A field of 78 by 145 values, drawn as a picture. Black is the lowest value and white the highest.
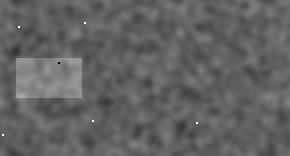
Average level on the scale: 40%. Grain: blotchy. Odd patch: higher, in the middle left. Lone odd cells: 6, 5 higher and 1 lower than their neighbours. Histogram: skewed, a long tail of high values. Roughest part: middle left. Ninth with the highest average: middle left.
